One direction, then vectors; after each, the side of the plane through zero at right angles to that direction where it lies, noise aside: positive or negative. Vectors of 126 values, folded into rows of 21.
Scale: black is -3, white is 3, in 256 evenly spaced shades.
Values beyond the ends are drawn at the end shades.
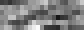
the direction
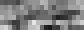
positive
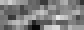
negative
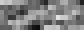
negative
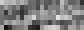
negative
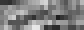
positive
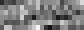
positive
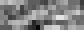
negative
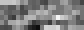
negative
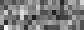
positive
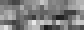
positive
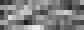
positive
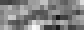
positive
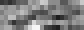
positive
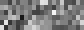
positive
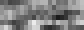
positive
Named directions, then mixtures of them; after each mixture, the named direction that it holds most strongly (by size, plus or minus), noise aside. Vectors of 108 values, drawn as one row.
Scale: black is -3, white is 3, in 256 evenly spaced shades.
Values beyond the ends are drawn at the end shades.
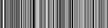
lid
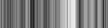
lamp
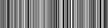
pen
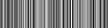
pen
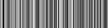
lid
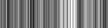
lamp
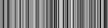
pen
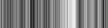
lamp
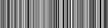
pen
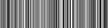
pen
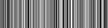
pen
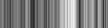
lamp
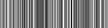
pen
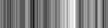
lamp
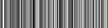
lid
